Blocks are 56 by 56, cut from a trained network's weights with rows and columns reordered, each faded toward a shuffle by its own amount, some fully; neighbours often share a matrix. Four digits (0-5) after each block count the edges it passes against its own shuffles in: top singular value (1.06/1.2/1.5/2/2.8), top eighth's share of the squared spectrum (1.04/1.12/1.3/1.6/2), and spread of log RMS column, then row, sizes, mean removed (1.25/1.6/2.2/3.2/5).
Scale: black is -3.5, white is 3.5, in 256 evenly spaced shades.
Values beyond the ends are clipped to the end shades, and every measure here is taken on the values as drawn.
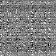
3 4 3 2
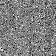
0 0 0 0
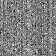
3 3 0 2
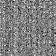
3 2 0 2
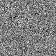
0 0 0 0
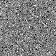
0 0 0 0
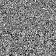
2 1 0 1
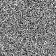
0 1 0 0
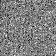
1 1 0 0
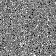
0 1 0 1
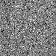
0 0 0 0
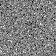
0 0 0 0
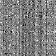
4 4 0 3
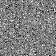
0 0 0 0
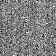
1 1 0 0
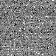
2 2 1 0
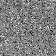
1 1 0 0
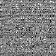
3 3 3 1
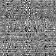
2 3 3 1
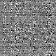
2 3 3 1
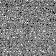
1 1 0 0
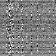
3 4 3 1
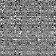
3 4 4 2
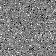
0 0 0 0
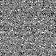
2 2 1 0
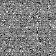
2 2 2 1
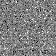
1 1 0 0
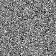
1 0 0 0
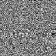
3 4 1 2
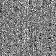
2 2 0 1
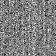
2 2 0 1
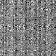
3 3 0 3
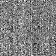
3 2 0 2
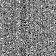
2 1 0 0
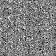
1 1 0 0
